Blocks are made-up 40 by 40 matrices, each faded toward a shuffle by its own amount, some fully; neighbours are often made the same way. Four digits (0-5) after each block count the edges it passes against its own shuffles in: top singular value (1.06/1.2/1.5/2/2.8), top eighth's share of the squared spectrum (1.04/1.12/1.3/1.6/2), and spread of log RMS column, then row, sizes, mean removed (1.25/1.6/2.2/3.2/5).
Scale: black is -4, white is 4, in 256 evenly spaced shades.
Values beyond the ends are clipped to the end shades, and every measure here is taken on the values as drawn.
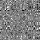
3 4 2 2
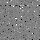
2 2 0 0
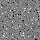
0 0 0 0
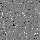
0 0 0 0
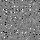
2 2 1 1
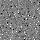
1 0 0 0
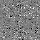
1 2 1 2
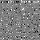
3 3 0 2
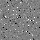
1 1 0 0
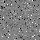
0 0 0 0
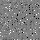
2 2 0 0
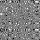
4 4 1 2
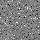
0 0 0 0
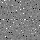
2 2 0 0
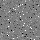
0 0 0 0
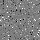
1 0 0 0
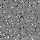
2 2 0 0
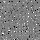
1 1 0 0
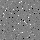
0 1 0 0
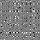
4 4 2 2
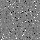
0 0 0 0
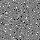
2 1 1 0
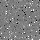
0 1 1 0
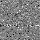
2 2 0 1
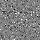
0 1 0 1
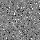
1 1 0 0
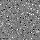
1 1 0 0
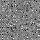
3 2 1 1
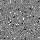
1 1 0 0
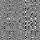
4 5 3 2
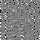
3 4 2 0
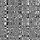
4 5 3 2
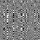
4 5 3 2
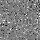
2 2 0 0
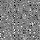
3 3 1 1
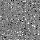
2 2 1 1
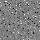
1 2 0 0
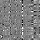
4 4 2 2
